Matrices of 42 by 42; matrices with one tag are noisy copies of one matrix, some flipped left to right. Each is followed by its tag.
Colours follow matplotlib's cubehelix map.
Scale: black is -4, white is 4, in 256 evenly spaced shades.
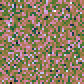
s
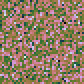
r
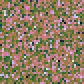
r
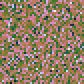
s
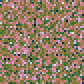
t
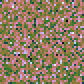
t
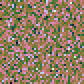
s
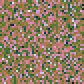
s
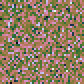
s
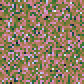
s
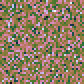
s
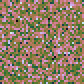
t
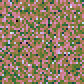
t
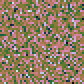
s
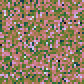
r
